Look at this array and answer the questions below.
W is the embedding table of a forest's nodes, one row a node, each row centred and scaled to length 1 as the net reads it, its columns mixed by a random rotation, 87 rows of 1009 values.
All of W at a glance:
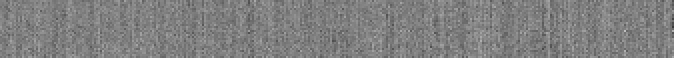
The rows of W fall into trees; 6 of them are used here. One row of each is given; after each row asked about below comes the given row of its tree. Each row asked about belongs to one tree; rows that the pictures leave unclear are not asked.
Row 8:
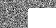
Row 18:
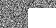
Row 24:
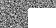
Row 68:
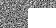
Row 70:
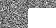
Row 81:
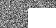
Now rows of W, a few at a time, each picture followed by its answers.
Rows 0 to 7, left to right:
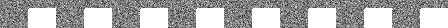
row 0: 8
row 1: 18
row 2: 8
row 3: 8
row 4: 18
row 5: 70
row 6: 24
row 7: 18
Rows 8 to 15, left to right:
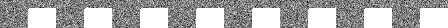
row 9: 24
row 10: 8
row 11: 68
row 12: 81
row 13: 70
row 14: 18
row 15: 68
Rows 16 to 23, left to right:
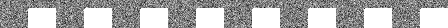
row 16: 81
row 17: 24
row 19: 68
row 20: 24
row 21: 68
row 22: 8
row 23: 8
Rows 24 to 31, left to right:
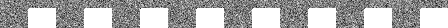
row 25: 68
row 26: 8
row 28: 24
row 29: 8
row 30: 24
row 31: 68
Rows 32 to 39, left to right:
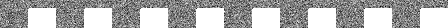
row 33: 18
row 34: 24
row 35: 8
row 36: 24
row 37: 24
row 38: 8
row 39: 8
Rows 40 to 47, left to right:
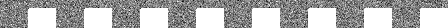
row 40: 70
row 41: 18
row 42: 18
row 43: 24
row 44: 70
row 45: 81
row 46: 81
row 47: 68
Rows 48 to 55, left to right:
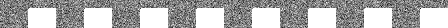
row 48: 24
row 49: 8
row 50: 8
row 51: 70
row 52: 24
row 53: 70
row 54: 81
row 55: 8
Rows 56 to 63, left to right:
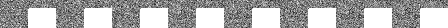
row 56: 18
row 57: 8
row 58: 70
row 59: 81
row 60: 81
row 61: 8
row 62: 81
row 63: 81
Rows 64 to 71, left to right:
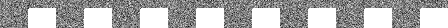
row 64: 18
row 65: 68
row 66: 8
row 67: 68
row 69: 68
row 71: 68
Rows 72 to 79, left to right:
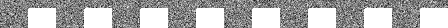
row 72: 24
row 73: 24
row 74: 70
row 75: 81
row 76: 68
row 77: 81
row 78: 24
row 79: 81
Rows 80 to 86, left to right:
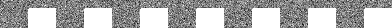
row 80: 18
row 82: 70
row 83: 68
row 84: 68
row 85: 68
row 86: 18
